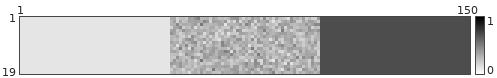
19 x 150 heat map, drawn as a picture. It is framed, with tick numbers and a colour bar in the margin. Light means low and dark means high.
It is made of 1 by 3 panels. Panel 1,1: very low, flat. Panel 1,2: low, fine-grained. Panel 1,3: high, flat.
